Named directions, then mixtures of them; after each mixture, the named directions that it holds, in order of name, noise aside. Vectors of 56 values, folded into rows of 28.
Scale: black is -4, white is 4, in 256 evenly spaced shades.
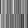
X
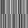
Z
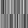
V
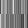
X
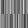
V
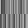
X, Z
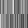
V, X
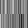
X, Z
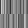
V, X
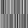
V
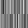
V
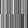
X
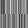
Z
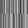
V, Z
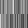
V, X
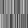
V, X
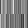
X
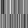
V, Z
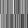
V, X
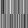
V, Z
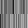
V, X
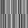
Z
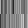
X
